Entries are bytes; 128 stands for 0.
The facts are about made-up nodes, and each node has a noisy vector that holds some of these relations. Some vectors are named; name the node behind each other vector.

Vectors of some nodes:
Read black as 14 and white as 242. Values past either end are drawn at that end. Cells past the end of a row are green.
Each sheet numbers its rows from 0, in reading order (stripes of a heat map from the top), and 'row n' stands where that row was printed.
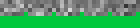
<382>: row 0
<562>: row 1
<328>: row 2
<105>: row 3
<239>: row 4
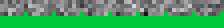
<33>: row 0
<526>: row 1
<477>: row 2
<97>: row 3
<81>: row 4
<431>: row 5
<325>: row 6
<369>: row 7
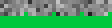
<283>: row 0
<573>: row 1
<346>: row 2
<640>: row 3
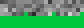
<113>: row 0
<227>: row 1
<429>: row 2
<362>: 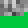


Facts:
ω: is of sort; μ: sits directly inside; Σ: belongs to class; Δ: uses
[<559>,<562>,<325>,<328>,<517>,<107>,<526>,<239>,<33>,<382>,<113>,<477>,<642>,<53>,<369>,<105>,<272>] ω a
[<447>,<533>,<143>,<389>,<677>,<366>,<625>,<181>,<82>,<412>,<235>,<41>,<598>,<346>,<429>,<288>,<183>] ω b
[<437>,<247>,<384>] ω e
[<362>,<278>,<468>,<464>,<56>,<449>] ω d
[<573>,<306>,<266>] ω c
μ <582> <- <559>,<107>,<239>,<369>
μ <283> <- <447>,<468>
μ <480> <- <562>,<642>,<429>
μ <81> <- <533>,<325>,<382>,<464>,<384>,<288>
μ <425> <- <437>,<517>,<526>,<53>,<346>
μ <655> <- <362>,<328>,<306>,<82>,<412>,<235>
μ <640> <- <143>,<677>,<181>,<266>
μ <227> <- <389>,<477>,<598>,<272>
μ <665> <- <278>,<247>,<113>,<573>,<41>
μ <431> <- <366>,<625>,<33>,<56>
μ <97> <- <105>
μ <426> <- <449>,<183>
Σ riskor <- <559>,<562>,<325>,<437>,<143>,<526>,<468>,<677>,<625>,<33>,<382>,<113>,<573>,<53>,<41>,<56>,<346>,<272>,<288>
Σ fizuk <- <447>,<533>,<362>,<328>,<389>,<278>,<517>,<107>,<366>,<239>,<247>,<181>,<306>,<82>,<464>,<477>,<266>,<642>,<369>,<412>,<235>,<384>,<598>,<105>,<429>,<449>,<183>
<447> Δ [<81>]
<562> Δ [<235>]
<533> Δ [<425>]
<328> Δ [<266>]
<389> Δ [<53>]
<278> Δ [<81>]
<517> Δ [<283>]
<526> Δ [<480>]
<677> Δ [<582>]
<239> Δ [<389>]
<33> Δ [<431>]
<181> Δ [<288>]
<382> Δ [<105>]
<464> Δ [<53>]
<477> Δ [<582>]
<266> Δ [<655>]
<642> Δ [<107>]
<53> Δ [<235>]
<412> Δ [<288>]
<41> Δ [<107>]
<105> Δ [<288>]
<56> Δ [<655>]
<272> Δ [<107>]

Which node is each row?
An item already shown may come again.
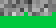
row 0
<429>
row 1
<266>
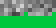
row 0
<464>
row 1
<642>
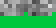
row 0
<437>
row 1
<81>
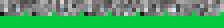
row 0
<389>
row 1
<640>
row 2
<306>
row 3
<598>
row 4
<429>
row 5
<389>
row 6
<247>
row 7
<655>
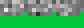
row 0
<384>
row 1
<533>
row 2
<517>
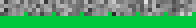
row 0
<425>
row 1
<56>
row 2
<517>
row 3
<425>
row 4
<346>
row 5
<306>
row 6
<480>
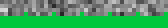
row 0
<41>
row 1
<272>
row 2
<582>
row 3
<665>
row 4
<288>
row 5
<278>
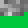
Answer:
<53>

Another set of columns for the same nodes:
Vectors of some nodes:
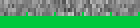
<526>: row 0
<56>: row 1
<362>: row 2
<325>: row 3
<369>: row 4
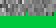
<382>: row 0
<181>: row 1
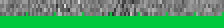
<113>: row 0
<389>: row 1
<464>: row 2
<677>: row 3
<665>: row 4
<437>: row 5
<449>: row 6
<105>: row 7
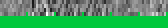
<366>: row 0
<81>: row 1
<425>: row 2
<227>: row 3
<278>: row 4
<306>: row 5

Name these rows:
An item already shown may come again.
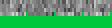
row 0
<306>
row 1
<41>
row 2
<362>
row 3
<328>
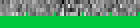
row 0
<306>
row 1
<573>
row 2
<655>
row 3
<288>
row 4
<533>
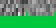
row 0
<582>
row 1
<573>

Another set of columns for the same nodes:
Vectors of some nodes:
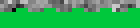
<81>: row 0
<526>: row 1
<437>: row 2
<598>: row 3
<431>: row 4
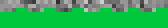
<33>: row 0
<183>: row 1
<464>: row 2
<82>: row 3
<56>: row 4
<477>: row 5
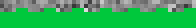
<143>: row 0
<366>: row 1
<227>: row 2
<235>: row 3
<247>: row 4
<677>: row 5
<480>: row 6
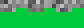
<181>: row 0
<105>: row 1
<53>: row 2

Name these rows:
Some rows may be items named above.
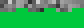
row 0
<105>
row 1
<384>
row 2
<562>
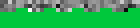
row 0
<105>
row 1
<655>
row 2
<362>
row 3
<573>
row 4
<81>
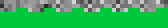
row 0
<573>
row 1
<582>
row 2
<328>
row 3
<306>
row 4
<306>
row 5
<328>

